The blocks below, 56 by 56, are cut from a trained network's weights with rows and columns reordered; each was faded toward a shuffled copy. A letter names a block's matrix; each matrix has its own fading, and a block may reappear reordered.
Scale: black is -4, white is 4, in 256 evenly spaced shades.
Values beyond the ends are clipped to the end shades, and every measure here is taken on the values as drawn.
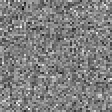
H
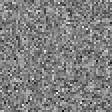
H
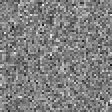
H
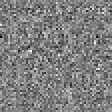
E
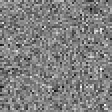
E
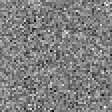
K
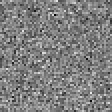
H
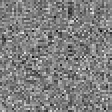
E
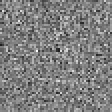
E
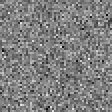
K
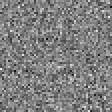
H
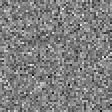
H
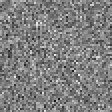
K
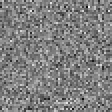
E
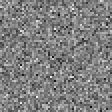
K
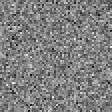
K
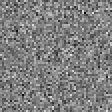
H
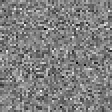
E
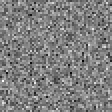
K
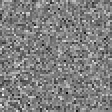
H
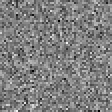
K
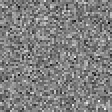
H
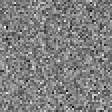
K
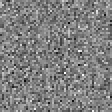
K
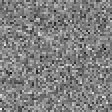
H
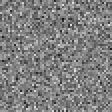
H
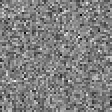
K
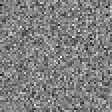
H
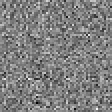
E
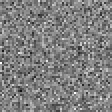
K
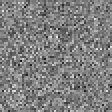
E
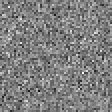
K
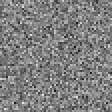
H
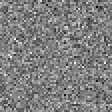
K
